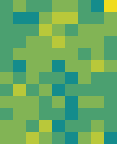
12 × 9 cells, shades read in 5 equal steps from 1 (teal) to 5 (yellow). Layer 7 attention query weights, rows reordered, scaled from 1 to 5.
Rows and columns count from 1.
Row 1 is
2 3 2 2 3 3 2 1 5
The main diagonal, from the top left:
2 1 2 3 3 3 3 2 2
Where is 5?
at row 1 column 9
